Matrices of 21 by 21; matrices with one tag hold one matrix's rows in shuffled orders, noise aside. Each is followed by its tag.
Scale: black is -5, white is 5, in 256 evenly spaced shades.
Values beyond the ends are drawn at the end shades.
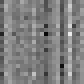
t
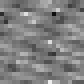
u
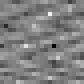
u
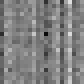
t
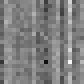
t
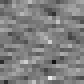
u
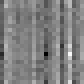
t
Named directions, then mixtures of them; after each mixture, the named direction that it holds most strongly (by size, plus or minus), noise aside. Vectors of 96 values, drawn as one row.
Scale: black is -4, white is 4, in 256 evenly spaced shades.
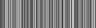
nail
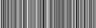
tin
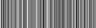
tin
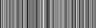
tin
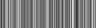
nail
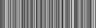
nail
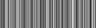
nail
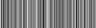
tin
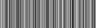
nail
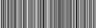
tin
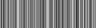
tin
